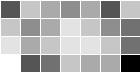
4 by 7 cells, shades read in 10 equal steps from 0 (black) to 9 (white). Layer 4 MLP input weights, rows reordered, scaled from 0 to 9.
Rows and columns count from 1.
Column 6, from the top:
3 5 7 6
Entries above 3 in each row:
5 7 7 5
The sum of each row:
37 42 48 35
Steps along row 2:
down up up down down down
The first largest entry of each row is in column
2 4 1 1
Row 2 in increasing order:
4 5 5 6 7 7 8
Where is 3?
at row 1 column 1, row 1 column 6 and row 4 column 2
